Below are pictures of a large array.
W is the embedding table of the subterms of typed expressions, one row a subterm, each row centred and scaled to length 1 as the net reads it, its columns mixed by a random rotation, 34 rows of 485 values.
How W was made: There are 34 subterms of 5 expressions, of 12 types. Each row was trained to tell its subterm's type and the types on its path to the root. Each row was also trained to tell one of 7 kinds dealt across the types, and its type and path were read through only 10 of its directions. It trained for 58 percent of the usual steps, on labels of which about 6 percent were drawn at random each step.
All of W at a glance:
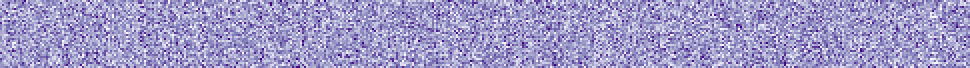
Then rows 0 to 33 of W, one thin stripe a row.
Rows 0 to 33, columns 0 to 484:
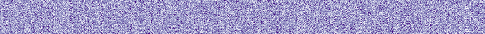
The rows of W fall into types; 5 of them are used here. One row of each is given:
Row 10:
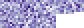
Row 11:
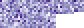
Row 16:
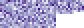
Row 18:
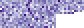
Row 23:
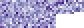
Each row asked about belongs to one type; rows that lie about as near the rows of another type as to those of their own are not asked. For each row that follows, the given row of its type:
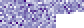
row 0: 10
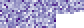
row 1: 16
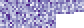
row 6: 18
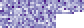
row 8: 18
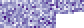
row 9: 23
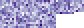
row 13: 18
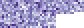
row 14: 11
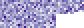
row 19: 16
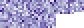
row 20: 18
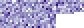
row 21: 23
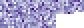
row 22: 11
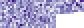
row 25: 10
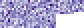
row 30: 23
